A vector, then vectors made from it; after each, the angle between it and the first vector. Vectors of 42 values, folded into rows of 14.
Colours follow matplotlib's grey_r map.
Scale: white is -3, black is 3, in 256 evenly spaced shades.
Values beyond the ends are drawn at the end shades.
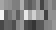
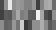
orthogonal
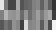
orthogonal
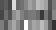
partly opposed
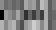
nearly opposite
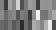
orthogonal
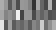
orthogonal
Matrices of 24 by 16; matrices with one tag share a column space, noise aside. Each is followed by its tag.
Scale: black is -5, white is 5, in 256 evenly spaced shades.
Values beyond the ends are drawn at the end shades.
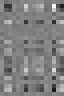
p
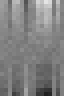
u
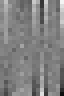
u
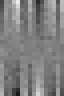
u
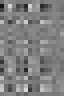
p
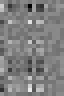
p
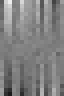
u
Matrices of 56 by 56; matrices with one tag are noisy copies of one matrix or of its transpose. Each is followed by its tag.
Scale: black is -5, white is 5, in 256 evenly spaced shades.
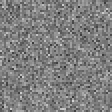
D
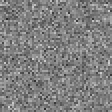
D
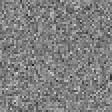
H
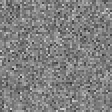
D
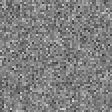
D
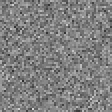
H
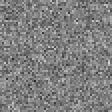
D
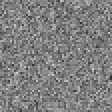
H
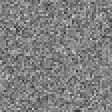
H
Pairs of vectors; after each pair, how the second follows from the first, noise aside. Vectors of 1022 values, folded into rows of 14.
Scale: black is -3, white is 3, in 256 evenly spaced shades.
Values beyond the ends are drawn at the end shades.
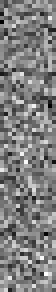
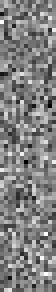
sign-scrambled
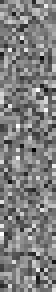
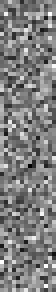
shuffled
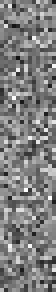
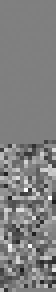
partly zeroed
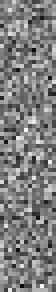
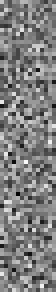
shuffled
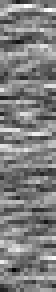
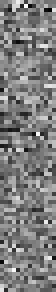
sign-scrambled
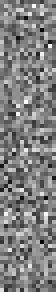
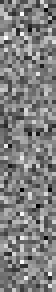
shuffled
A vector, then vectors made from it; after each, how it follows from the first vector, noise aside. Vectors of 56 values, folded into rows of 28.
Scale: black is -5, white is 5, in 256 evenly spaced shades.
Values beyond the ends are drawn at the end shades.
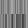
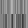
copied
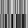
scaled up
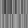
reversed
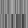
copied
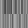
reversed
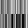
scaled up
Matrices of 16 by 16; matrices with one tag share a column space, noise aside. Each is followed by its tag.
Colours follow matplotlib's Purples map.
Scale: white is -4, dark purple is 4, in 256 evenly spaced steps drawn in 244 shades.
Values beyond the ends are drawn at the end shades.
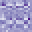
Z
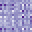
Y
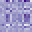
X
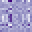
X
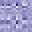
Z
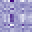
X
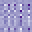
Y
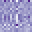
X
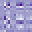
Z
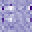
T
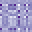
Y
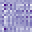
Y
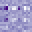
T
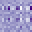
T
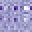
T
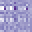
T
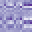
Z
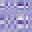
Z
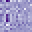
X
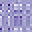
Y
